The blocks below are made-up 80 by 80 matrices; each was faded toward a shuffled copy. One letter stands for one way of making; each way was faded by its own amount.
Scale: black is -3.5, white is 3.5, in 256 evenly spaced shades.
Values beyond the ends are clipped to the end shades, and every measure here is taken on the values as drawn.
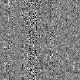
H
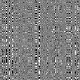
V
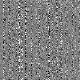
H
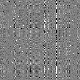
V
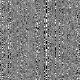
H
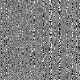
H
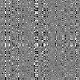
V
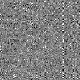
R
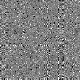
R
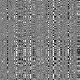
V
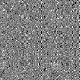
R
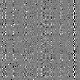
V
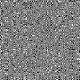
R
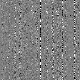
H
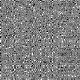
R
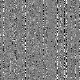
H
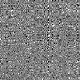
R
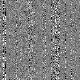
H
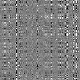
V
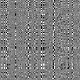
V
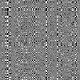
V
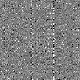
R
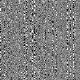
H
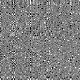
R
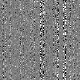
H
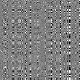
V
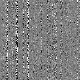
H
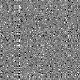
R
